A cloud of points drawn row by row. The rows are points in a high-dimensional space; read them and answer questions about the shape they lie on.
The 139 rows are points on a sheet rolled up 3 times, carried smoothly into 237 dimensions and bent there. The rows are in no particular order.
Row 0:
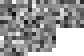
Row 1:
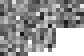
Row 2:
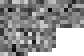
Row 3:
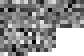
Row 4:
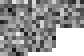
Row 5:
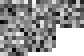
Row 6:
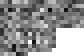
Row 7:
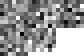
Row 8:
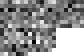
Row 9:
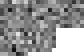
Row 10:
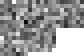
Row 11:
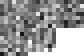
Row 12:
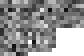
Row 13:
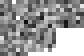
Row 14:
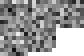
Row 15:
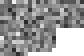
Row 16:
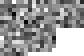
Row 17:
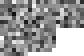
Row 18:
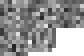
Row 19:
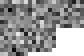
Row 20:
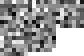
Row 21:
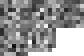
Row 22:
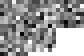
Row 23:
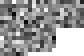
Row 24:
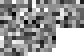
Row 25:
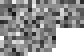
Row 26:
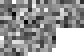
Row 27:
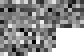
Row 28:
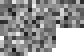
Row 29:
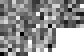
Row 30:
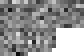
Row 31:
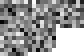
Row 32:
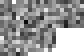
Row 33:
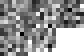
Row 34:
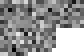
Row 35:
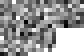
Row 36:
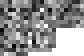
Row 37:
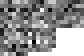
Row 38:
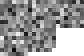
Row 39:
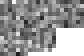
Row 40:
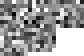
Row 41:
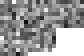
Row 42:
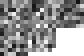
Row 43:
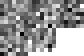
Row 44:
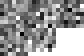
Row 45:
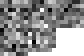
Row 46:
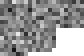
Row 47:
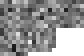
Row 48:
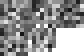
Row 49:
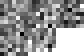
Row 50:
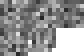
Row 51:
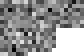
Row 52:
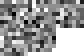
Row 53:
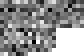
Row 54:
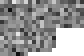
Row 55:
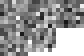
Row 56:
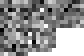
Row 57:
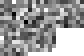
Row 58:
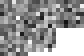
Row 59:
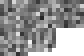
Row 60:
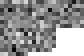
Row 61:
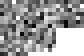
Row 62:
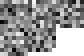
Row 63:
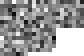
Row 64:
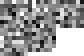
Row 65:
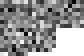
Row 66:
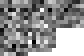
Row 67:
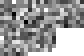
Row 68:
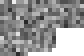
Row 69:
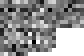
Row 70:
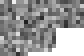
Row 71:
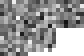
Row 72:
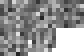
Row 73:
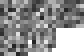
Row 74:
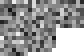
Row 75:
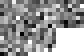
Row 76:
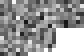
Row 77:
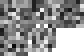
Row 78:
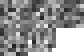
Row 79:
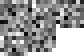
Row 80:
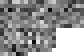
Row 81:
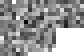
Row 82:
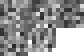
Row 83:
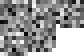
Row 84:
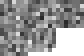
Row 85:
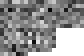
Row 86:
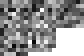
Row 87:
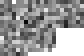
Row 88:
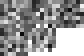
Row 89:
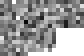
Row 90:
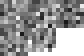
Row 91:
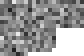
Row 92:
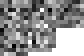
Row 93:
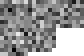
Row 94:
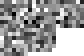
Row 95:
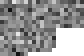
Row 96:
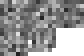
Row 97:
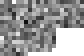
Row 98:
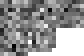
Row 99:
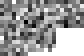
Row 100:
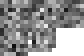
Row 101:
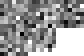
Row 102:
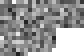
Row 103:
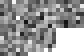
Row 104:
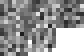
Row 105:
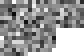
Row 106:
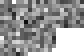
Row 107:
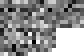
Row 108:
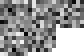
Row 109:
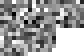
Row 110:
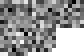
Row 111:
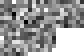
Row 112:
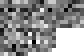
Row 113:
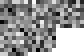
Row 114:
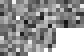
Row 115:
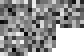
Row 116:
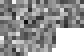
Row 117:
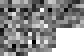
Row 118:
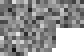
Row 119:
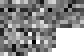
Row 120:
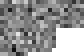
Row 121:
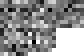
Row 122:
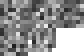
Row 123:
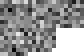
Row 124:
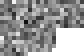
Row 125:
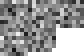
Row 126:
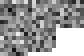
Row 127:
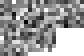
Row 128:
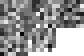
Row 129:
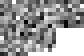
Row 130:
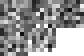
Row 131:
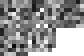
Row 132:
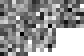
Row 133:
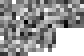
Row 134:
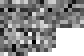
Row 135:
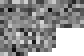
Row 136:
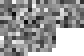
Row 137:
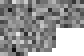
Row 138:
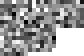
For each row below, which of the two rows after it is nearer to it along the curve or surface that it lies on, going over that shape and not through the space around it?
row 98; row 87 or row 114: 114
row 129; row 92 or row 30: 92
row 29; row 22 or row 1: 22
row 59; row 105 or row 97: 97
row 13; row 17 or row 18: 18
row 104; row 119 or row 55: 55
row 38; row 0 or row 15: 0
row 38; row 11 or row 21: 21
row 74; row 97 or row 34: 34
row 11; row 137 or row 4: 137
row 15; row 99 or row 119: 99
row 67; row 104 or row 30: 104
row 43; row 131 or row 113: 131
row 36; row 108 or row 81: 108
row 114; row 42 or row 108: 42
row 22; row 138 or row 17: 17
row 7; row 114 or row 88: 88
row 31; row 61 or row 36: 36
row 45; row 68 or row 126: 126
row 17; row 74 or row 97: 74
